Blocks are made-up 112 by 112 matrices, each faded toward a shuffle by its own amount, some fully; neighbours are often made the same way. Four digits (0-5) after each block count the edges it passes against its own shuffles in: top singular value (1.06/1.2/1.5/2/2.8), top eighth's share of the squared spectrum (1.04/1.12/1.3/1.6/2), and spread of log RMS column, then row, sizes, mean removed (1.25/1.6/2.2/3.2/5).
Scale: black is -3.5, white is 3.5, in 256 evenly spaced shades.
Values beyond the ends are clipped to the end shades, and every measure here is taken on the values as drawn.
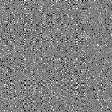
5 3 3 3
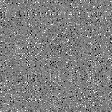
4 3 2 1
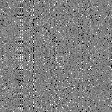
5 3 2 1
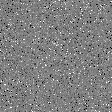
0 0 0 0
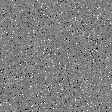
0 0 0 0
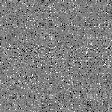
4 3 1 2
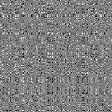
5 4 3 3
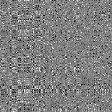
5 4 3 3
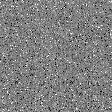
3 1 0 0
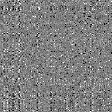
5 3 3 2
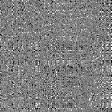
5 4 3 2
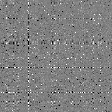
5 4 2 2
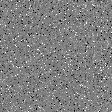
2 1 0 0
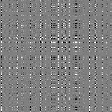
5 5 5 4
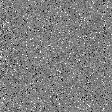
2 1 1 0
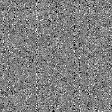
3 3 3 1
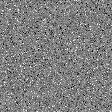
0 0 0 0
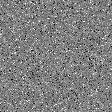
1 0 0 0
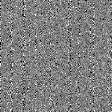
3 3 4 0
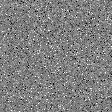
0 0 0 0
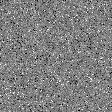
1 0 0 0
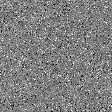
0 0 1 0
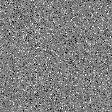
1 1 2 0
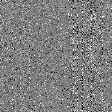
2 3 3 0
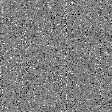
2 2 2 0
